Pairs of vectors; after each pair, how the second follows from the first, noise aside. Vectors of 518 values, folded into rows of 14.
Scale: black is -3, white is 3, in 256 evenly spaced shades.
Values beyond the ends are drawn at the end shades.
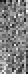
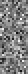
shuffled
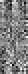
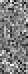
sign-scrambled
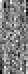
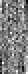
reversed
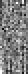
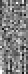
copied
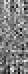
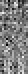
reversed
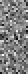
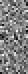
copied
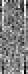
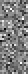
shuffled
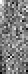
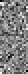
sign-scrambled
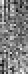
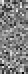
sign-scrambled
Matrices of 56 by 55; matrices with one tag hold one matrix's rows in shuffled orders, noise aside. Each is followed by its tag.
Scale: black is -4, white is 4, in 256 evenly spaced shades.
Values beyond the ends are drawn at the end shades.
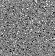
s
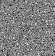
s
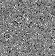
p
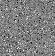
p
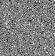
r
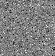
s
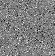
p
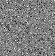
p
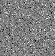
r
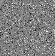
r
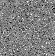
s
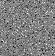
s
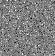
p
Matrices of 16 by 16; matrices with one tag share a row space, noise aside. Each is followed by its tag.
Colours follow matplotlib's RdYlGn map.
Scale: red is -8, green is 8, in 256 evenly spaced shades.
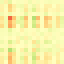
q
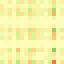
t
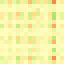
t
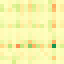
t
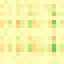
t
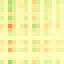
q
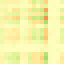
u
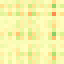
t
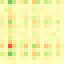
q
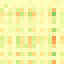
t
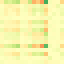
u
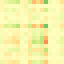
u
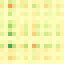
q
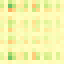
q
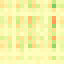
t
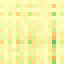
t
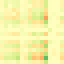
u
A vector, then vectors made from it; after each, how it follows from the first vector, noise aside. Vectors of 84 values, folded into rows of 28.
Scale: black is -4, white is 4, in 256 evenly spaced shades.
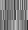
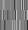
partly zeroed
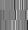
partly zeroed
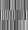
wrapped around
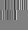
partly zeroed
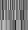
wrapped around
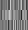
wrapped around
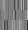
partly zeroed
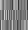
wrapped around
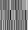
wrapped around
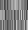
wrapped around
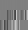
partly zeroed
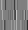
partly zeroed
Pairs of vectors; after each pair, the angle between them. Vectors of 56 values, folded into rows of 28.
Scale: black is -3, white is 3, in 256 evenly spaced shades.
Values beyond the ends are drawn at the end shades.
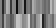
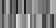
nearly parallel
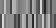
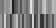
partly opposed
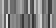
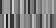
partly opposed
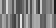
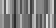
partly aligned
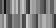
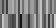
orthogonal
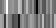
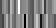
orthogonal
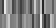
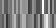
partly opposed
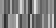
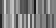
partly opposed
